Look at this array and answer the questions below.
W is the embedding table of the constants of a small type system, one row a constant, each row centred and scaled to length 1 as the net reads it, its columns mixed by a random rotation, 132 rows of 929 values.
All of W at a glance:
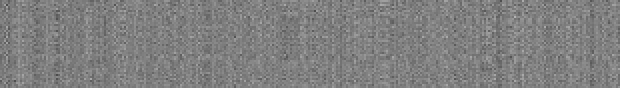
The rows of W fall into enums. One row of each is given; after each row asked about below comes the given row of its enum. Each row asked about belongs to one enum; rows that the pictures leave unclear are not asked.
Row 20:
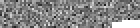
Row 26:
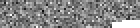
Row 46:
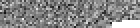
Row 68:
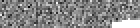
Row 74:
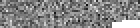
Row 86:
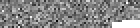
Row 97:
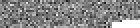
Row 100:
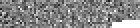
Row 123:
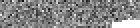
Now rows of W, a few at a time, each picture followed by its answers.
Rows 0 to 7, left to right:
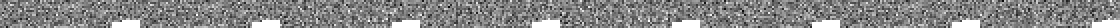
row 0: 97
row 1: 97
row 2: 100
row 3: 68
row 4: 100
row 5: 26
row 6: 97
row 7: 123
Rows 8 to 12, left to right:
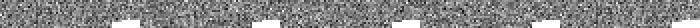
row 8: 68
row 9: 74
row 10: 86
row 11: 26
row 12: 68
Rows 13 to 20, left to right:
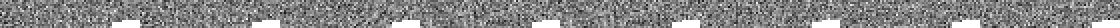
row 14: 100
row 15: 46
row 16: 74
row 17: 74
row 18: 68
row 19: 97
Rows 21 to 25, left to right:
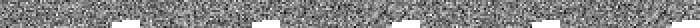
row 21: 97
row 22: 74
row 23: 46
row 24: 26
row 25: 46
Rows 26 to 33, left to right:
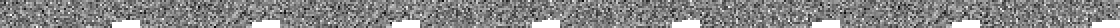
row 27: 46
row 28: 46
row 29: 123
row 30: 123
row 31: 100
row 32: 46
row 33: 100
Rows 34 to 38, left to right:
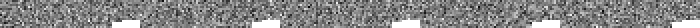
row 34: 100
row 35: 123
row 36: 68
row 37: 46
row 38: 26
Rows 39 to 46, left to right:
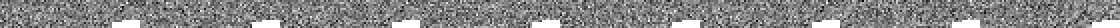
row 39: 86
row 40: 26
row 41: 86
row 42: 97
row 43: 100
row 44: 86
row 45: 123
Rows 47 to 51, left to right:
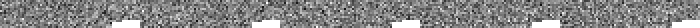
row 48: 86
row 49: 26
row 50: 100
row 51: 100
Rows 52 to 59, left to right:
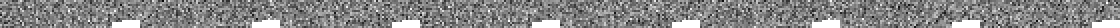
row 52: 100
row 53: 123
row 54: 74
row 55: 100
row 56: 74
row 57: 123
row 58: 46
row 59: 86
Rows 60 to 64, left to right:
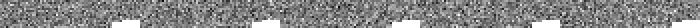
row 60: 97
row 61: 123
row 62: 46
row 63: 26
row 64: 100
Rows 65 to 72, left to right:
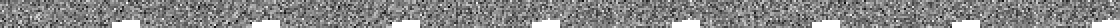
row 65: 86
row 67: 46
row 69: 123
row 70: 74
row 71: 26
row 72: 123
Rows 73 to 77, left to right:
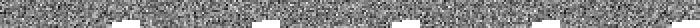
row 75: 97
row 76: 100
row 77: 46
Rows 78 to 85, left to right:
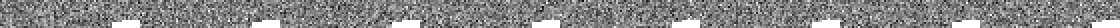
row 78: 74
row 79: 100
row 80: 46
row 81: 86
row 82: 123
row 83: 68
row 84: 86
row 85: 26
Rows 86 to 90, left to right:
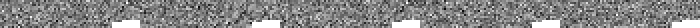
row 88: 86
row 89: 26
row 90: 97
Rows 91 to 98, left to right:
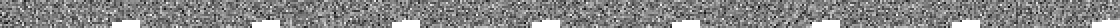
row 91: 100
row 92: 26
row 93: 74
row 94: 97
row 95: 26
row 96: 46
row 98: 68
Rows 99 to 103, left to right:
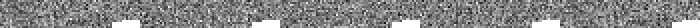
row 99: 74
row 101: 97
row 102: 68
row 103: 74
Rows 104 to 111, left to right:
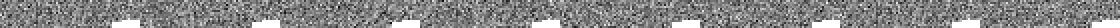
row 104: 68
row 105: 74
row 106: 46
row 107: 123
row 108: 20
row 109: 86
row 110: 68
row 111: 97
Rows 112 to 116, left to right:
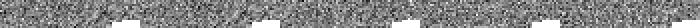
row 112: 46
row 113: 46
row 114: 123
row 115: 97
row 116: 100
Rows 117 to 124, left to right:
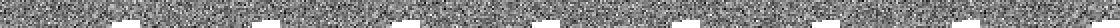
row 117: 46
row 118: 20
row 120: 26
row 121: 97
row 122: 26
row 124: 46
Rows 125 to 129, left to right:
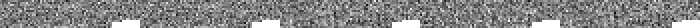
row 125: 97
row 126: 97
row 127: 74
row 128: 100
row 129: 74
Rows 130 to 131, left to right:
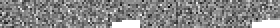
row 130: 100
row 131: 68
